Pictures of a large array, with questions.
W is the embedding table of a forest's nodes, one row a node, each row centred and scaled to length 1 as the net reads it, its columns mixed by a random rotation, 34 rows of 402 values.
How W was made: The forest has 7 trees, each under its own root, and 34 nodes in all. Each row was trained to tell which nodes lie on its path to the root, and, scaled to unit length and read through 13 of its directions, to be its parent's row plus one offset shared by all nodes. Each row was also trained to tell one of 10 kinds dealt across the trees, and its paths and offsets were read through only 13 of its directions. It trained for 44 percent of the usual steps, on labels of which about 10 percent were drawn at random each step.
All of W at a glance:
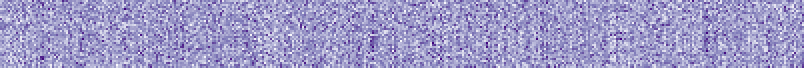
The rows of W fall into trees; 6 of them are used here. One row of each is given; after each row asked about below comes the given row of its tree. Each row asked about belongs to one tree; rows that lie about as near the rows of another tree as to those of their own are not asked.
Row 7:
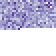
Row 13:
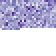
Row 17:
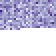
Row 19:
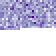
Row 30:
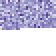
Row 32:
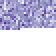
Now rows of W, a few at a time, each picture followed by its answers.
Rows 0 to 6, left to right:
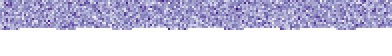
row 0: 30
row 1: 7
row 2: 17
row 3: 17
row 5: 17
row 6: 13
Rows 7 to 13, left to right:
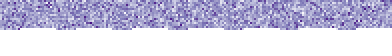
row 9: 19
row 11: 30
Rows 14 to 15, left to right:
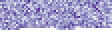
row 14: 13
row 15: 7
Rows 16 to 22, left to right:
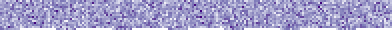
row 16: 19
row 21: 7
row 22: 7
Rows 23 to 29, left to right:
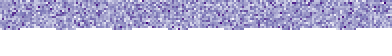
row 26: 17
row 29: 7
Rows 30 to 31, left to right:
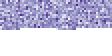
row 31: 13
